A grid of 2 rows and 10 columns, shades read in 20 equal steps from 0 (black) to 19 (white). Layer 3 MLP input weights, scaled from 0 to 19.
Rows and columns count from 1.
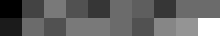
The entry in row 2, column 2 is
8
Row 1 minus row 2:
-2 -3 3 -3 -5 0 1 -6 -3 -11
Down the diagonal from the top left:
0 8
